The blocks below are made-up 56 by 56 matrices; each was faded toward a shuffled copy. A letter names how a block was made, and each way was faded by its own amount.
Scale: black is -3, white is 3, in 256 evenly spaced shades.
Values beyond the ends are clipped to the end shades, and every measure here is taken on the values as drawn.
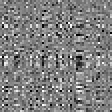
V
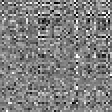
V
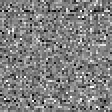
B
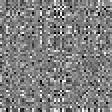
V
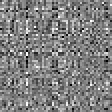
V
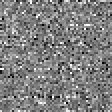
B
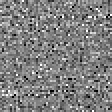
B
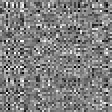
V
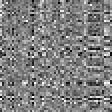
V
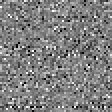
B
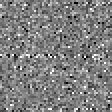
B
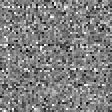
B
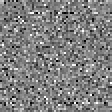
B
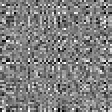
V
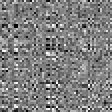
V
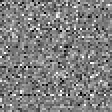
B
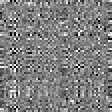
V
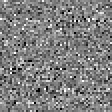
B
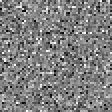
B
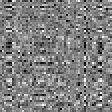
V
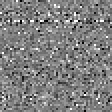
B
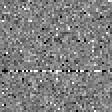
B
